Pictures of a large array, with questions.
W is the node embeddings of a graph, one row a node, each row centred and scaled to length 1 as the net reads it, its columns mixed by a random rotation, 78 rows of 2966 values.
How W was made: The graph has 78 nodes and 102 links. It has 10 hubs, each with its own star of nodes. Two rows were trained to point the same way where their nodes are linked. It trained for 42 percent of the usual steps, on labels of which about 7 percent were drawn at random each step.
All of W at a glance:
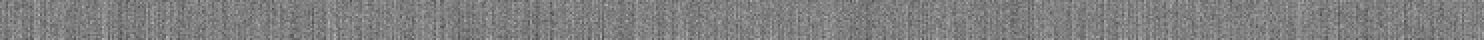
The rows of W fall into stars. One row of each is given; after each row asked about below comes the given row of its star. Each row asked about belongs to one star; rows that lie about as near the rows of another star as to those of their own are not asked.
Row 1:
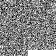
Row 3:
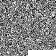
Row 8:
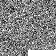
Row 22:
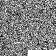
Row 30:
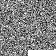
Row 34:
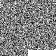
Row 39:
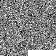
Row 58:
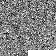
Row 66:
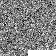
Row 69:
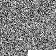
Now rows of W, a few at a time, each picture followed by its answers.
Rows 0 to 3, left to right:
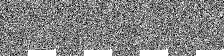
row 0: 1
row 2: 1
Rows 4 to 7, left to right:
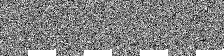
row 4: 30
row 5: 1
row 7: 66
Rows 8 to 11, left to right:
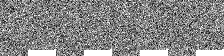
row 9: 39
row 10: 3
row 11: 34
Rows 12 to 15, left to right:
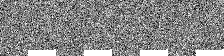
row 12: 34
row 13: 69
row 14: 30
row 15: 34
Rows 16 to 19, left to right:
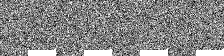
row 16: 8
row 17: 3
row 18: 8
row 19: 30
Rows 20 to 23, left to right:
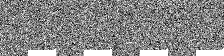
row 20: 58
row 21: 1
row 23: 8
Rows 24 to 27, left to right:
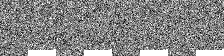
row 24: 22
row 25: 66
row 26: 69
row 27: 30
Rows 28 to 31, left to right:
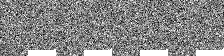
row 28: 22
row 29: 8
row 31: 8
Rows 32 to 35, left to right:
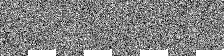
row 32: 66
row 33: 30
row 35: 58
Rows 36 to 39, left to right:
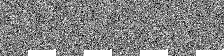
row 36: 58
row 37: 34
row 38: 8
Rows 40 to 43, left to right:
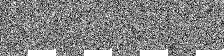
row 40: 3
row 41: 3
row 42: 3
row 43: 22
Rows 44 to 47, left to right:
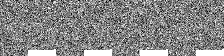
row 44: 69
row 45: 69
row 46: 8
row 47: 30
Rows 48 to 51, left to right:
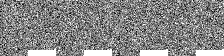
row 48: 22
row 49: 1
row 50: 69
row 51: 1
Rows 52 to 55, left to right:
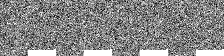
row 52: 66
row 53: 1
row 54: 39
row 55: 3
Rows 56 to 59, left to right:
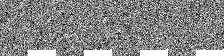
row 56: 34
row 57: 34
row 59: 39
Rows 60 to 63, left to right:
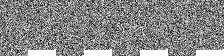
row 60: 34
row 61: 39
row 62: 30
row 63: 39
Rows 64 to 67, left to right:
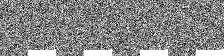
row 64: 1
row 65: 58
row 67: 39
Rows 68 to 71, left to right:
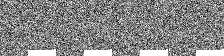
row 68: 1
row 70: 34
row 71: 58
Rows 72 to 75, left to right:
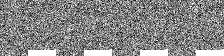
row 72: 66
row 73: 30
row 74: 66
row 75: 66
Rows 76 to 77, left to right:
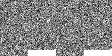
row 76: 34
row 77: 39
